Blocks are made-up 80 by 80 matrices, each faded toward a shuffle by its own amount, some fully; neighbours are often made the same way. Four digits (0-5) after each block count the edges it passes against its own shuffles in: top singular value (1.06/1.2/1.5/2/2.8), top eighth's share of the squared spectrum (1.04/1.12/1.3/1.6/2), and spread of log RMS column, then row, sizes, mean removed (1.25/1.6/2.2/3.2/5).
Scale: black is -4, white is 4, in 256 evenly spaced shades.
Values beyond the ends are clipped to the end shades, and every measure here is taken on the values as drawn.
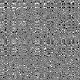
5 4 2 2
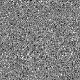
3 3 1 1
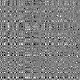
5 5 3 3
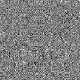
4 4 2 2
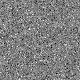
0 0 0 0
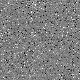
2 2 0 0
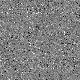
0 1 0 2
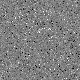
0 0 0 0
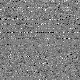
2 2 0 3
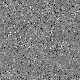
0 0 0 0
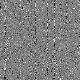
3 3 2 0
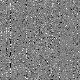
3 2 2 0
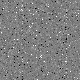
1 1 0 0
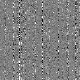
3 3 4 0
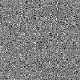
3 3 2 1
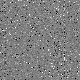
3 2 1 0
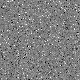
2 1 0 0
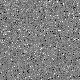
2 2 0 0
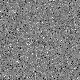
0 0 0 0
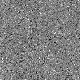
3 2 0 1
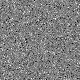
2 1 0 0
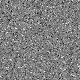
1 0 0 0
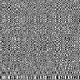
5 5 3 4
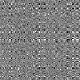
5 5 3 3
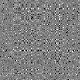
5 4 3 3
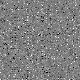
3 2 1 1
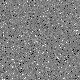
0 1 0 0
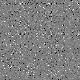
3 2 1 1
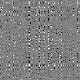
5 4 3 2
